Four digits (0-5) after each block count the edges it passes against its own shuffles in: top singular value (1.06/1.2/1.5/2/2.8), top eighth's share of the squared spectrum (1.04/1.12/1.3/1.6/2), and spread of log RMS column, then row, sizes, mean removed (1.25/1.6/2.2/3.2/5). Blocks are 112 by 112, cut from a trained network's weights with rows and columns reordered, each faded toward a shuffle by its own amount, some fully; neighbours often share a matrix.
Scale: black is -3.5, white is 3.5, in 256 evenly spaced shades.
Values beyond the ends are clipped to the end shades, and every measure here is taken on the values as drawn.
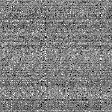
4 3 3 1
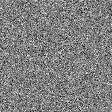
0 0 0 0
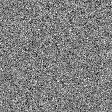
1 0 0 0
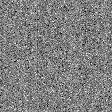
0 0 0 0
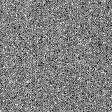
2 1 0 0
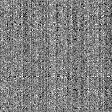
4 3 1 3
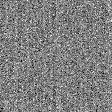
2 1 0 0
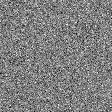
0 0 0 0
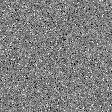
0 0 0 0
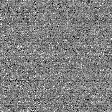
2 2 1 0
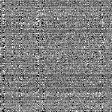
4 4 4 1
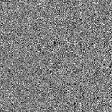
3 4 3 2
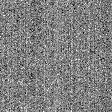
3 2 0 1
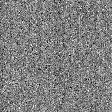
2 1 0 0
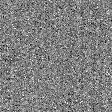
1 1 0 0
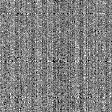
4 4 1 3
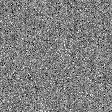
1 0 0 0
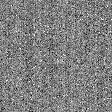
2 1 0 1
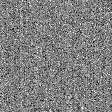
2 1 0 0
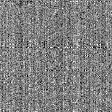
4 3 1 3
